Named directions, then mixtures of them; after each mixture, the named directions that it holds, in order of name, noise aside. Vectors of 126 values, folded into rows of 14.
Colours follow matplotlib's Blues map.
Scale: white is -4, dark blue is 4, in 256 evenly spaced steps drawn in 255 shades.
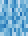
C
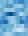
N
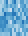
C, N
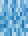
C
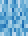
C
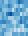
C, N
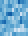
C, N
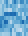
C, N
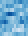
N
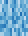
C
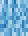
C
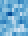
C, N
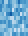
C, N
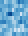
C, N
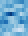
N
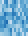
C, N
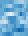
N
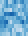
C, N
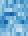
C, N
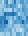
C, N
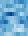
N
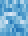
C, N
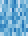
C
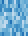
C, N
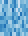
C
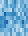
C, N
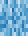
C
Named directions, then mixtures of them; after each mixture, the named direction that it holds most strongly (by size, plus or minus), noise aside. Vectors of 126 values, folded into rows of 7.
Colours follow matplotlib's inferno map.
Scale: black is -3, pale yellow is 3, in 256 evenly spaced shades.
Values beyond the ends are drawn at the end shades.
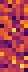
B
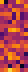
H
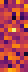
H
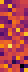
B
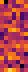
H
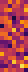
B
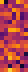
H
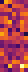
H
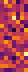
B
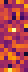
H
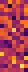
B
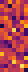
B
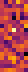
B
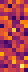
B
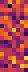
B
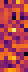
H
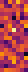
B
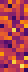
B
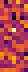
B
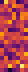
H
